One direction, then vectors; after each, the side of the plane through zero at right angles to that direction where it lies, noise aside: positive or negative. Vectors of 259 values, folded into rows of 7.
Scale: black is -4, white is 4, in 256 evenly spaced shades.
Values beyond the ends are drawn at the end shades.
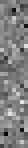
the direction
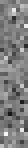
negative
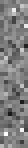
negative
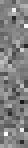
negative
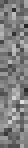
positive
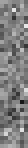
negative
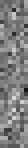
positive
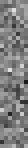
negative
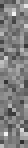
negative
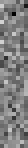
positive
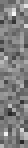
negative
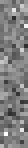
negative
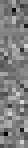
positive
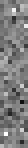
negative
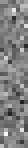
negative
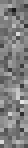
positive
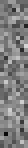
positive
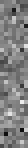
positive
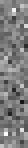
negative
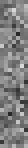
negative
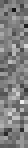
positive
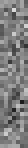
negative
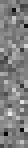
positive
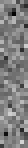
positive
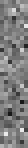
negative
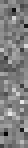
positive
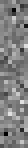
positive
